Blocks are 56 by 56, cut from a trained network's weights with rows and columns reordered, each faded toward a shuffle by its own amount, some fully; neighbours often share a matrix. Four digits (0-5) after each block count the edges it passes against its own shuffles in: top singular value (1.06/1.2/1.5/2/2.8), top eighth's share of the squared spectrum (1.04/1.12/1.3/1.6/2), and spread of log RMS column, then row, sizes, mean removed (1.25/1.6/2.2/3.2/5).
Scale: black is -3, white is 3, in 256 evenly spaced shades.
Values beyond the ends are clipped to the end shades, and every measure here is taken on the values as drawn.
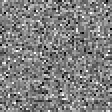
0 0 0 0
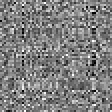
4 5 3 2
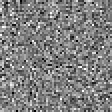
3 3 1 1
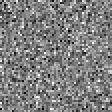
2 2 0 0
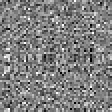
4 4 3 1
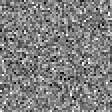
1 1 0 0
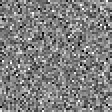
0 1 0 0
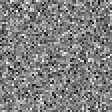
1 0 0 0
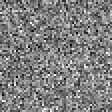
0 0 0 0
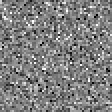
0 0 0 0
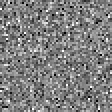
0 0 0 0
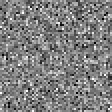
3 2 1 1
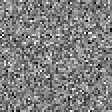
0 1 0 0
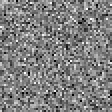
1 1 0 0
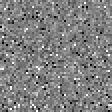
1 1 0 0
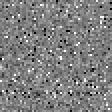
2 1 0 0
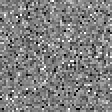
1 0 0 0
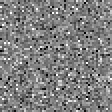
1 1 0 0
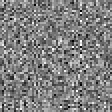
4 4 2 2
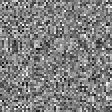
3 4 2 1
